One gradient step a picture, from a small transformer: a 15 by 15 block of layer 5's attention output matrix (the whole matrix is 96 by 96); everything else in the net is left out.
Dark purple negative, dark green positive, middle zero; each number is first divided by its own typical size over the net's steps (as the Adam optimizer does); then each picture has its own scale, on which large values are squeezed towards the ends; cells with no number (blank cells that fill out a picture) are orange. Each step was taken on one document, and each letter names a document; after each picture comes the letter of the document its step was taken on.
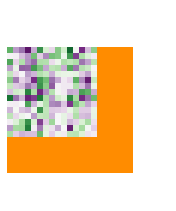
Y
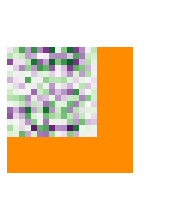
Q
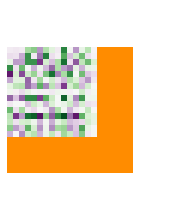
Q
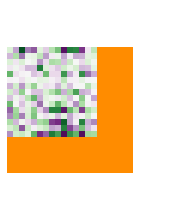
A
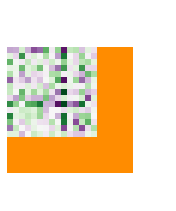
A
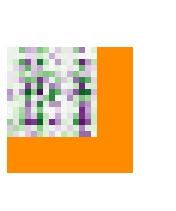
Y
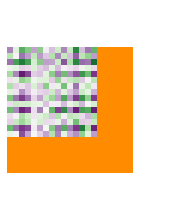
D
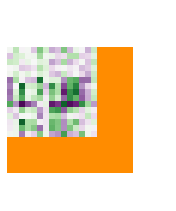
A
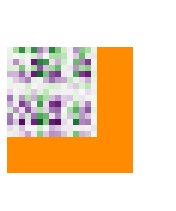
Y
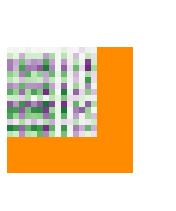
D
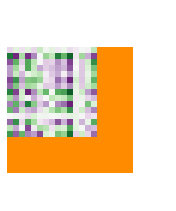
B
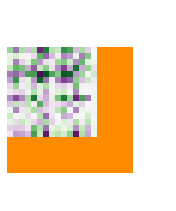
Q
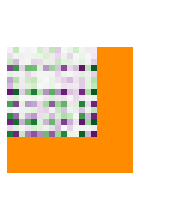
B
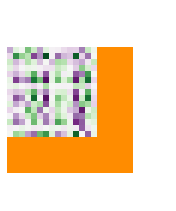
Y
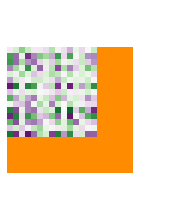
B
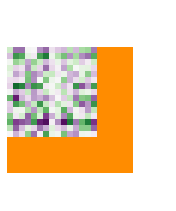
D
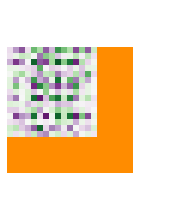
Q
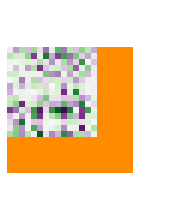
A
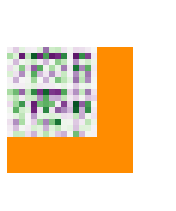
Q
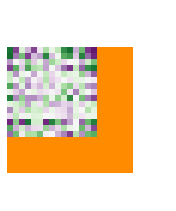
B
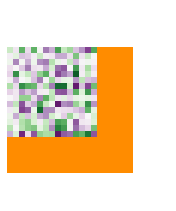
D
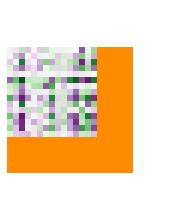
D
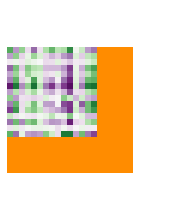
B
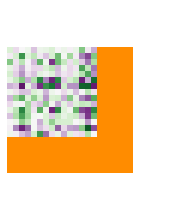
D
